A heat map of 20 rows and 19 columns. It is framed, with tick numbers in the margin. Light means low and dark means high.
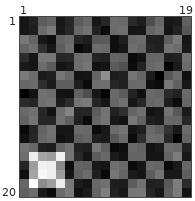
The bottom left is the ninth with the lowest average. The halves do not mirror each other. Values change most from cell to cell in the bottom left. In the bottom left lies a patch that is lower than the rest. A checkerboard runs through the table. On average the colour sits 70% of the way up the scale.
